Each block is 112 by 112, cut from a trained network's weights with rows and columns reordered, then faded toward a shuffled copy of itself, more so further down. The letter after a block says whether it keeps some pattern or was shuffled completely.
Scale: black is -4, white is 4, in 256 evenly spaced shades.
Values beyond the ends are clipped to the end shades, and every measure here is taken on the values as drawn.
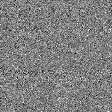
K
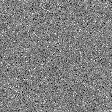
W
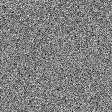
W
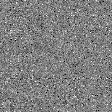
K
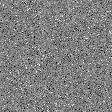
W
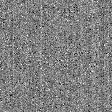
K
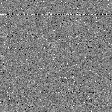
K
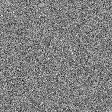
W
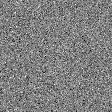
W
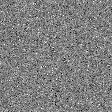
W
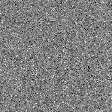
K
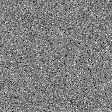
W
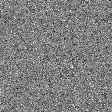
W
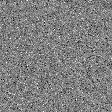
W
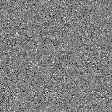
K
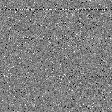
K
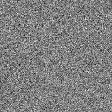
K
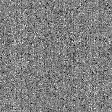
K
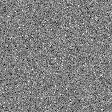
W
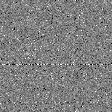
K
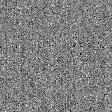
K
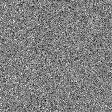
W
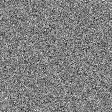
W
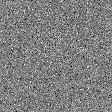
W
